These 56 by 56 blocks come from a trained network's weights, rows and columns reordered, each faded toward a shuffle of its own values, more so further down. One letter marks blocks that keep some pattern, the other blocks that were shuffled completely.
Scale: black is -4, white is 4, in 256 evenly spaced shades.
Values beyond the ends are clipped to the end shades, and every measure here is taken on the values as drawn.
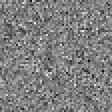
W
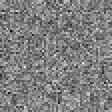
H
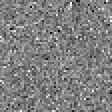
W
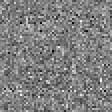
H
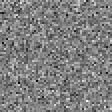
W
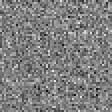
H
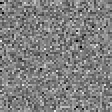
H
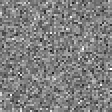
W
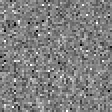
H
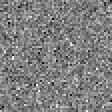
W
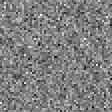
W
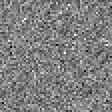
H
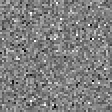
H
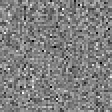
H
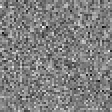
H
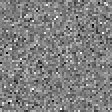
W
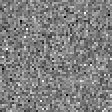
W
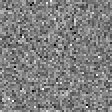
W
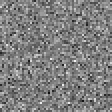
W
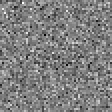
W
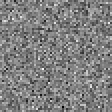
W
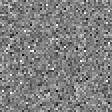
H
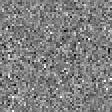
H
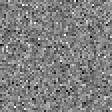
W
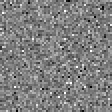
W
